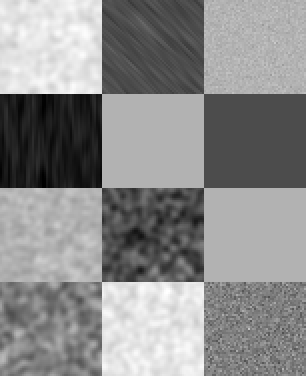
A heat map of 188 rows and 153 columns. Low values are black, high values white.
The table splits into 4 rows of 3 panels. Panel 1,1: very high, blotchy, faint in contrast. Panel 1,2: low, slanting down to the right, faint in contrast. Panel 1,3: high, fine-grained, faint in contrast. Panel 2,1: very low, streaked downward, faint in contrast. Panel 2,2: high, flat. Panel 2,3: low, flat. Panel 3,1: high, blotchy, faint in contrast. Panel 3,2: low, blotchy. Panel 3,3: high, flat. Panel 4,1: middling, blotchy. Panel 4,2: very high, blotchy, faint in contrast. Panel 4,3: middling, fine-grained.
